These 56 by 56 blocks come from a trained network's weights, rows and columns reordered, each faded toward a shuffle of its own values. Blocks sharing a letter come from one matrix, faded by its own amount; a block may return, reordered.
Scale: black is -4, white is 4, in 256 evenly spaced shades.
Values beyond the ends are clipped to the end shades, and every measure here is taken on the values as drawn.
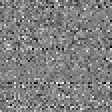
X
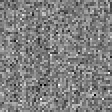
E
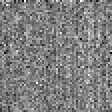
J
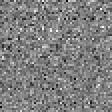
X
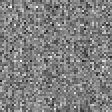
J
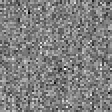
E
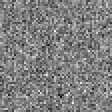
E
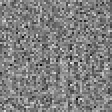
J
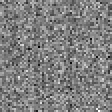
E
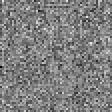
E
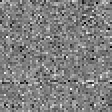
X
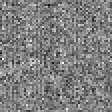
J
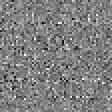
X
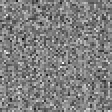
E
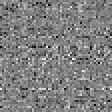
X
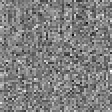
J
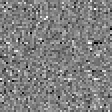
X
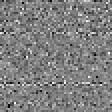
X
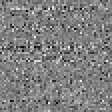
X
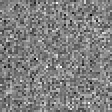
E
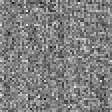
J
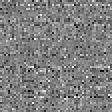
X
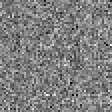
E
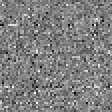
X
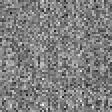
J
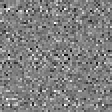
X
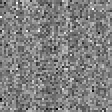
J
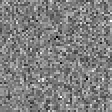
E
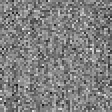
E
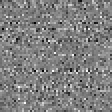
X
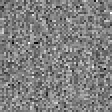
E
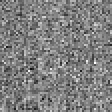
J
